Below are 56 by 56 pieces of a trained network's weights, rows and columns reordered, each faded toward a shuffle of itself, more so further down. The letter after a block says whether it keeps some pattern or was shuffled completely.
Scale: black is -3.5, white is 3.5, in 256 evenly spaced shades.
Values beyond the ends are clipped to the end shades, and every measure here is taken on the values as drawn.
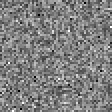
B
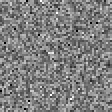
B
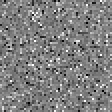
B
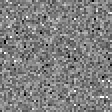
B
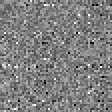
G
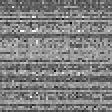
G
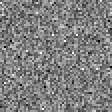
B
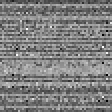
G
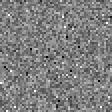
B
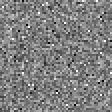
B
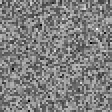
B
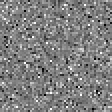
B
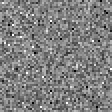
B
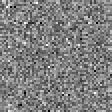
G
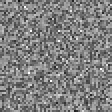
B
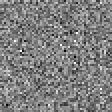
G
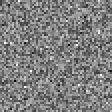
B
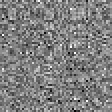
G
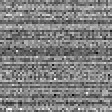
G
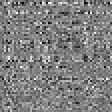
G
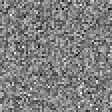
B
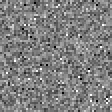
B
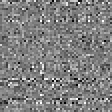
G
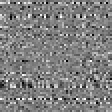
G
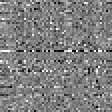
G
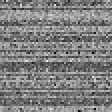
G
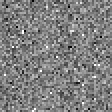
G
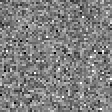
B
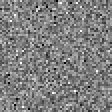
B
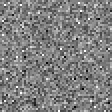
B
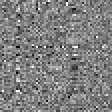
G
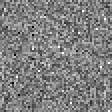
B
